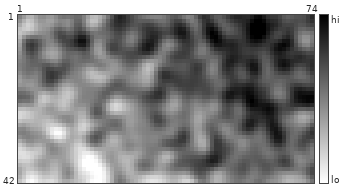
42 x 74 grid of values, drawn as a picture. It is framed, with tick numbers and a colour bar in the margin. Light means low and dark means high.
The field is mottled with small blotches. The ninth with the lowest average is the bottom left. The ninth with the highest average is the top right. There are no regular stripes. There is an overall slope up to the top right. There are no lone odd cells.
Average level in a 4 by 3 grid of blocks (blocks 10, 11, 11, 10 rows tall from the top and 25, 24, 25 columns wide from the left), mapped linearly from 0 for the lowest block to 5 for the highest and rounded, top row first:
3 4 5
2 3 5
1 2 4
0 2 3
